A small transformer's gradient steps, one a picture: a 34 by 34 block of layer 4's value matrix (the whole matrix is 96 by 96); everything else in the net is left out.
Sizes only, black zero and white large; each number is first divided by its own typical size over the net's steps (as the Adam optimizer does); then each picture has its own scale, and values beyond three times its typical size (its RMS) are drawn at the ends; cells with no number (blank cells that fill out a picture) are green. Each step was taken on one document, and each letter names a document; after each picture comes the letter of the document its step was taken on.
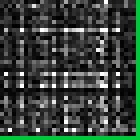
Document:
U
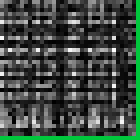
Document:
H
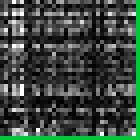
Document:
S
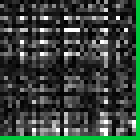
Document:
U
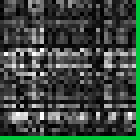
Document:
S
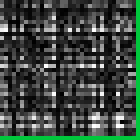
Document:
H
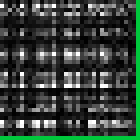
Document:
U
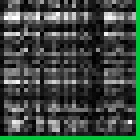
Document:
S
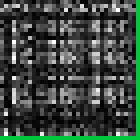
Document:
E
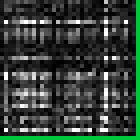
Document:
U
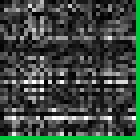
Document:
S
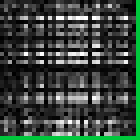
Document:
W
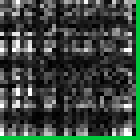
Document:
E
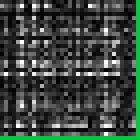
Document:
U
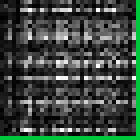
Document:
W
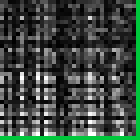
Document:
H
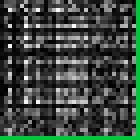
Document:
W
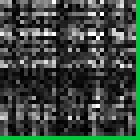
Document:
H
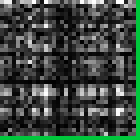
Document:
H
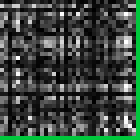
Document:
E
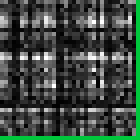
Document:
H
